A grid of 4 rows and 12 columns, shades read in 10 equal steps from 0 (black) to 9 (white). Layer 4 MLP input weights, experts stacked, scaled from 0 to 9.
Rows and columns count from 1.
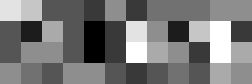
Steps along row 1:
down down same down up down up same same up same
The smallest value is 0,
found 2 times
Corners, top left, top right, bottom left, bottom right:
8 5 5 5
